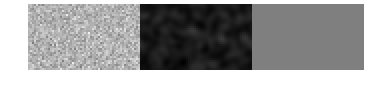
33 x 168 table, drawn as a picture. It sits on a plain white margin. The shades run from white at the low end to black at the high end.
It is made of 1 by 3 panels. Panel 1,1: low, fine-grained. Panel 1,2: very high, blotchy, faint in contrast. Panel 1,3: middling, flat.
